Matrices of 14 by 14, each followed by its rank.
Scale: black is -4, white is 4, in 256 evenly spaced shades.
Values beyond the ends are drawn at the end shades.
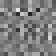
three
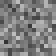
full rank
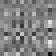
two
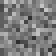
full rank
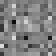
three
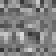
two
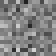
three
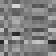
two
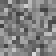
full rank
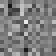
three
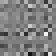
two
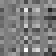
two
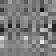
three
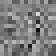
three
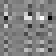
two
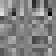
two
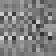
three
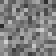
full rank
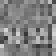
three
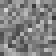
full rank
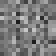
three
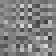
two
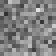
full rank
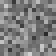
full rank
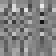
two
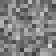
full rank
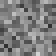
full rank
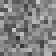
full rank
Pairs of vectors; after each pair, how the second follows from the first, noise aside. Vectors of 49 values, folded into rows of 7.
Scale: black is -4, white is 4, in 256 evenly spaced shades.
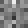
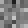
negated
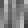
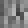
wrapped around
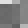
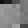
negated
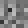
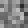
shuffled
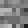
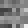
negated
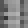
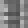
negated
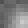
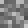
shuffled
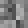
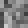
wrapped around
